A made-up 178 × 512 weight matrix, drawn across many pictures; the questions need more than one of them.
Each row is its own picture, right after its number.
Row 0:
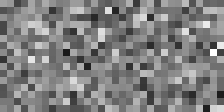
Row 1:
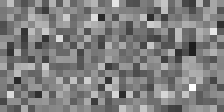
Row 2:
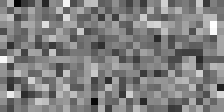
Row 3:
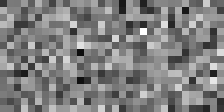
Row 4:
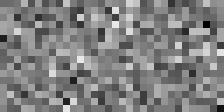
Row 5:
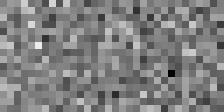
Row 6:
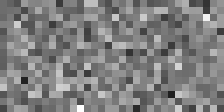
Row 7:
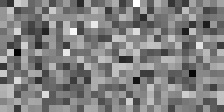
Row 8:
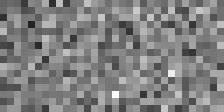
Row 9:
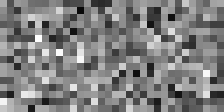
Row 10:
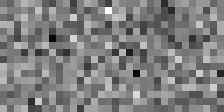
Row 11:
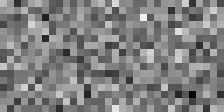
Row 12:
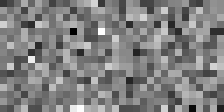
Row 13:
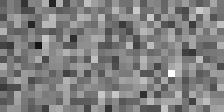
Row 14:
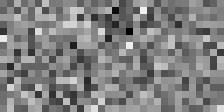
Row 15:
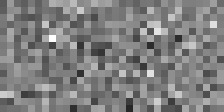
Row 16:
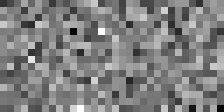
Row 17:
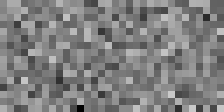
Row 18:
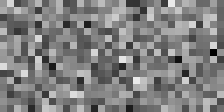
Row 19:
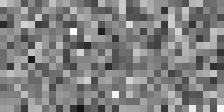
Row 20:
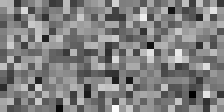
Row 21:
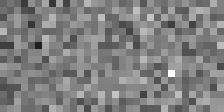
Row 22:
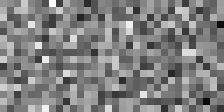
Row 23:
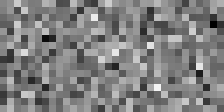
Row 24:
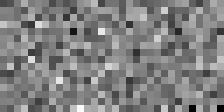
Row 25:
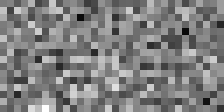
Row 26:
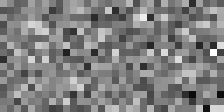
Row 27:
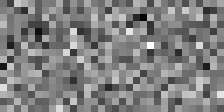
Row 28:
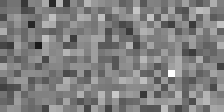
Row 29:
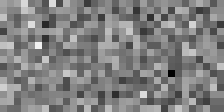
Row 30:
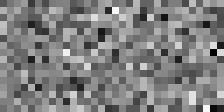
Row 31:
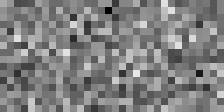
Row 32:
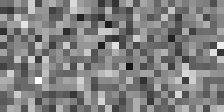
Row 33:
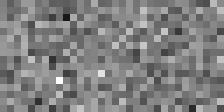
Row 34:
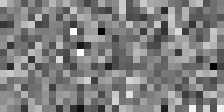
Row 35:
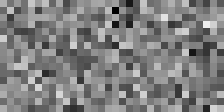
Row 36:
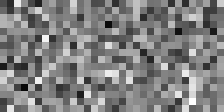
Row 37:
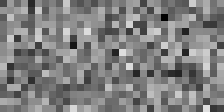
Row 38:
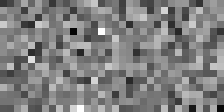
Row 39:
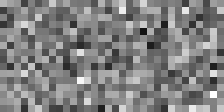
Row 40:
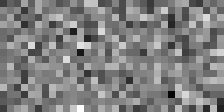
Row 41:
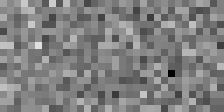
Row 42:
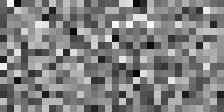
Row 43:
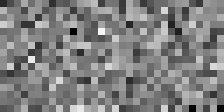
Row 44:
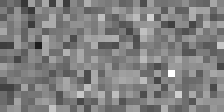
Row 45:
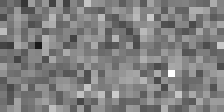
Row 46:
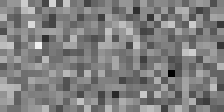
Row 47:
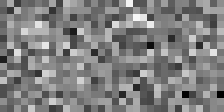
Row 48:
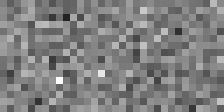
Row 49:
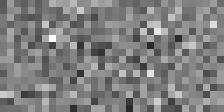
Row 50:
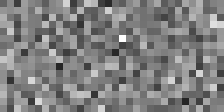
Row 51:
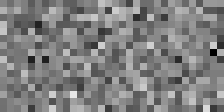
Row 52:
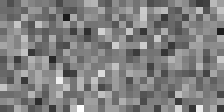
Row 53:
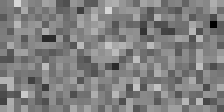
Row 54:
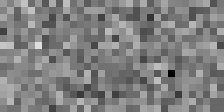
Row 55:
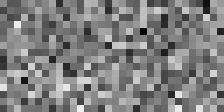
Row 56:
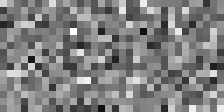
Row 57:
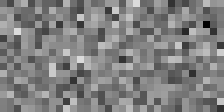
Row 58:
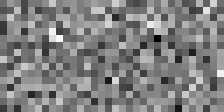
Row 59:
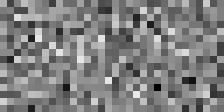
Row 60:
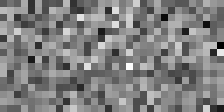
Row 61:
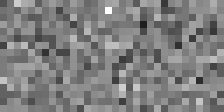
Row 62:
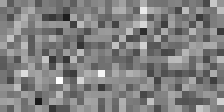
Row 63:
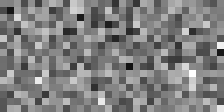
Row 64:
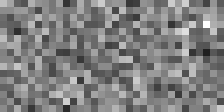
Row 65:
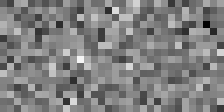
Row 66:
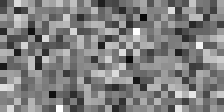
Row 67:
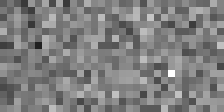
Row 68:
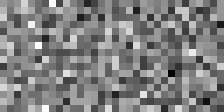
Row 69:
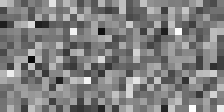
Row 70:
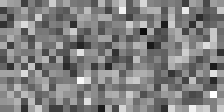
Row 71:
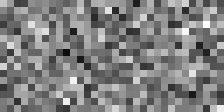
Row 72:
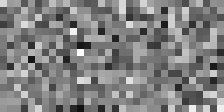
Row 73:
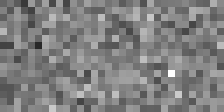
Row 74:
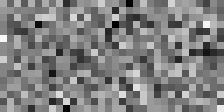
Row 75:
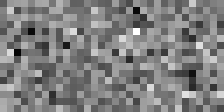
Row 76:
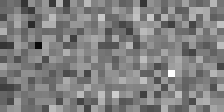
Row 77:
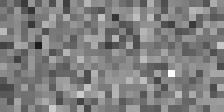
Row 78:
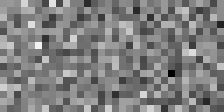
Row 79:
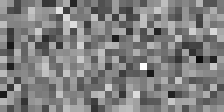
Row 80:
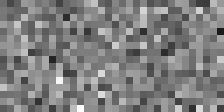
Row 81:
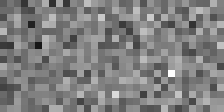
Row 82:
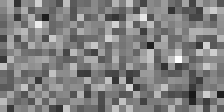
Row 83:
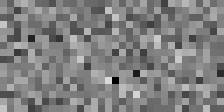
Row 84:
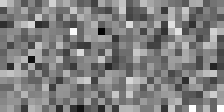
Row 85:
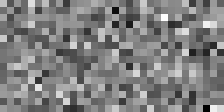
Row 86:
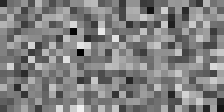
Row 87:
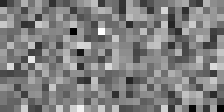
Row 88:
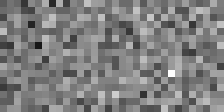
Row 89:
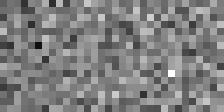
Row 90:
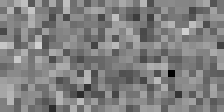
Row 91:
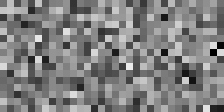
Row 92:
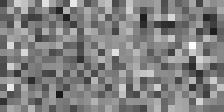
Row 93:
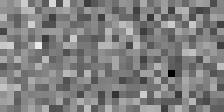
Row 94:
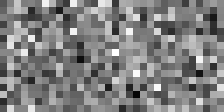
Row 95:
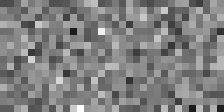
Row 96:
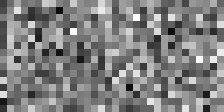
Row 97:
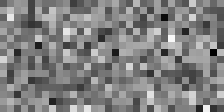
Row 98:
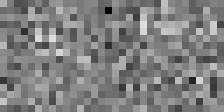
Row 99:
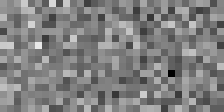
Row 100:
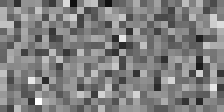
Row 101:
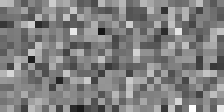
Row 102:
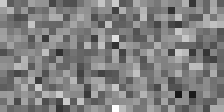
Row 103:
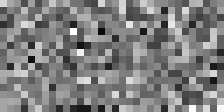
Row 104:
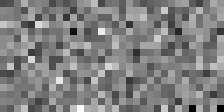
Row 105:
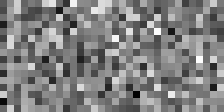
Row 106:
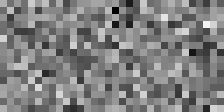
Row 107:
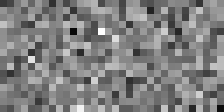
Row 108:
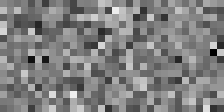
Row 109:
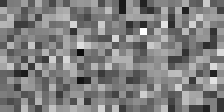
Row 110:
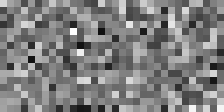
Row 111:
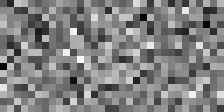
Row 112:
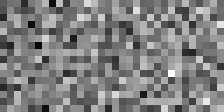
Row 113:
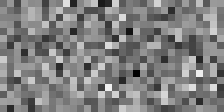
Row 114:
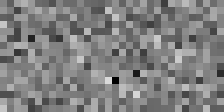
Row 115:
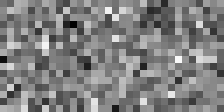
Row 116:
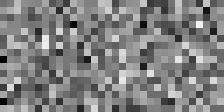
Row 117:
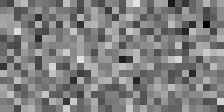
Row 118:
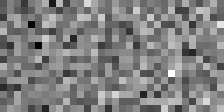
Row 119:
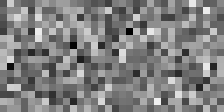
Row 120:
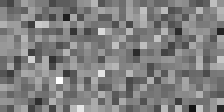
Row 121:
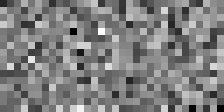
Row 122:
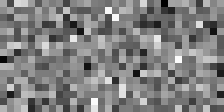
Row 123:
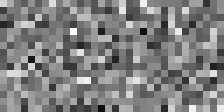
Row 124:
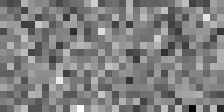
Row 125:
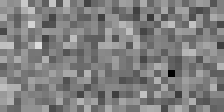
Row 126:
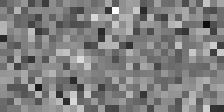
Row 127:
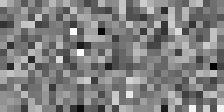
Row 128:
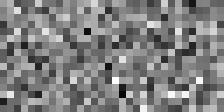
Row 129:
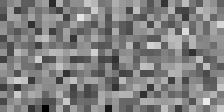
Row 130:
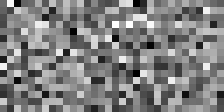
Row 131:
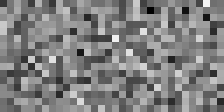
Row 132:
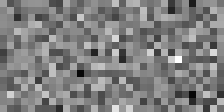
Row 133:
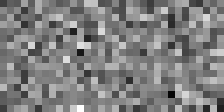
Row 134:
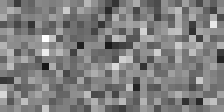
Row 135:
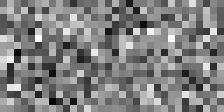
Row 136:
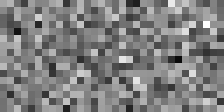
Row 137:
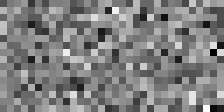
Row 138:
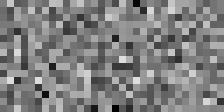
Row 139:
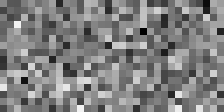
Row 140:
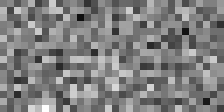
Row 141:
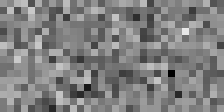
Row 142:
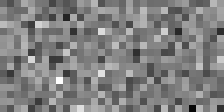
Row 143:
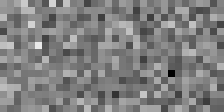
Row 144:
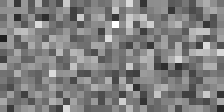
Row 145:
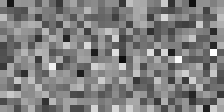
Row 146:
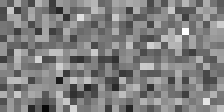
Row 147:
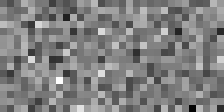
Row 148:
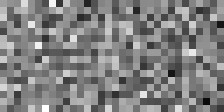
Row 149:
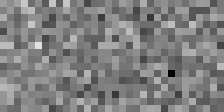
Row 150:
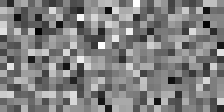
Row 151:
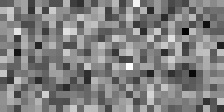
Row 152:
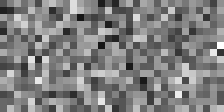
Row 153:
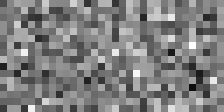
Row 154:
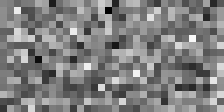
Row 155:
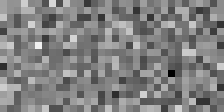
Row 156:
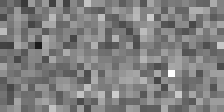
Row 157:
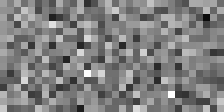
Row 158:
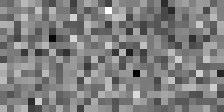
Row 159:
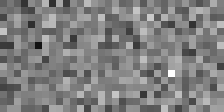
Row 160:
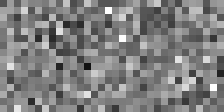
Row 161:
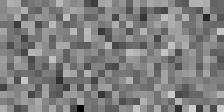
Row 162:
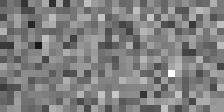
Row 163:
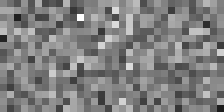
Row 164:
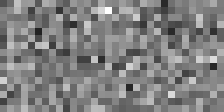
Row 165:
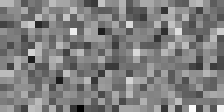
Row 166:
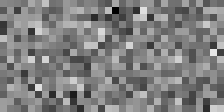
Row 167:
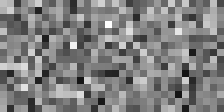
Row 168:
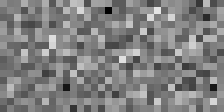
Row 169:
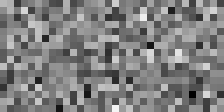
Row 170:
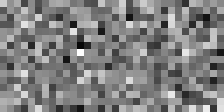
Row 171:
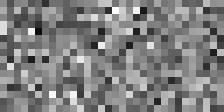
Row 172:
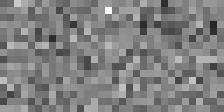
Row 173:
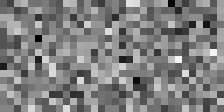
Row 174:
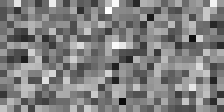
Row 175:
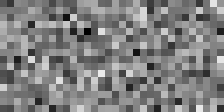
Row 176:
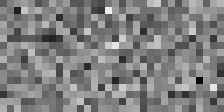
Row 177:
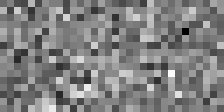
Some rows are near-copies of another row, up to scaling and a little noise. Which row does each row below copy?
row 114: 83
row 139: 55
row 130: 42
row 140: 25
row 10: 158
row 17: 161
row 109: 3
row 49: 15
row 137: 30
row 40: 133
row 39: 70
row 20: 169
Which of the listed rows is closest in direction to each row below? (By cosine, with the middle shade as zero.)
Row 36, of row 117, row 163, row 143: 117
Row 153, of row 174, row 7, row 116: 116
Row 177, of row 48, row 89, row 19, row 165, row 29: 89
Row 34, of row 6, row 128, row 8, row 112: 128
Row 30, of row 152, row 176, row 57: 57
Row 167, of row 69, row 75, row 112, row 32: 75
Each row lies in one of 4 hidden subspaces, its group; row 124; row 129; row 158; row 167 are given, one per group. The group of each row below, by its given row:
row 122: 158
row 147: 124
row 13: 129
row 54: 129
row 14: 167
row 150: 167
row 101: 124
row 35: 167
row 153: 158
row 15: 158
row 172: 158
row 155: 129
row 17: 124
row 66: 167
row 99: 129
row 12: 124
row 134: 158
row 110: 124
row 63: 167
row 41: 129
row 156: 129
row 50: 158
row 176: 158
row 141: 129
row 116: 158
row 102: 167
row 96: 158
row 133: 124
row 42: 167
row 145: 167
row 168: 158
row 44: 129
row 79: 158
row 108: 167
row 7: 167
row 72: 124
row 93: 129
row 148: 129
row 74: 167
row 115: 158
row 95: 124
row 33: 124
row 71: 167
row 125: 129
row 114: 158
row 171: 167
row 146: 129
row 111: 167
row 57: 167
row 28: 129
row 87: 124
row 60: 167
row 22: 129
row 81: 129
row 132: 167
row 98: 158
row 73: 129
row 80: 124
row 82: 167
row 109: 124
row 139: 124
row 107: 124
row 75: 167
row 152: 167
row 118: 129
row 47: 167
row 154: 158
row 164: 158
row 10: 158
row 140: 129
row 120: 124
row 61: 158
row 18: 167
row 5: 129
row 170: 124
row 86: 124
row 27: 167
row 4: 167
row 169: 167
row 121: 124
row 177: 129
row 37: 167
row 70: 124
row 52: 124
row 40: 124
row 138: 167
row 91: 167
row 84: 124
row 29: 129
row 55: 124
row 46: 129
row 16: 124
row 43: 124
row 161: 124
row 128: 158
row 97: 167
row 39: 124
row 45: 129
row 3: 124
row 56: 124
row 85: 167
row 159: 129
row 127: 124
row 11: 167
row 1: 158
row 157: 124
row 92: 158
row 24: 124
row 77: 129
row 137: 167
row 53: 158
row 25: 129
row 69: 124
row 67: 129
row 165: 124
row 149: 129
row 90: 129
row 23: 158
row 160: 158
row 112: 129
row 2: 158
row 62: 124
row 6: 124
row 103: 124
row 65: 167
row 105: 158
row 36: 167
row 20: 167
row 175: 124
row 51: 167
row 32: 167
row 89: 129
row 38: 124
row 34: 124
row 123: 124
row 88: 129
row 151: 167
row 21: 129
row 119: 167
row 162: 129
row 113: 158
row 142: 124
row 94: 158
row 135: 167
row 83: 158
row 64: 167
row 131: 124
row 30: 167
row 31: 158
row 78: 129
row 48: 124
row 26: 167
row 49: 158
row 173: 167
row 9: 158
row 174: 158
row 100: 158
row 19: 124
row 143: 129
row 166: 167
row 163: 167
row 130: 167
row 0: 167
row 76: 129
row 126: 167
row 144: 167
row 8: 129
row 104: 124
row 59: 158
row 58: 158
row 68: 129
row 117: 167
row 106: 167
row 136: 167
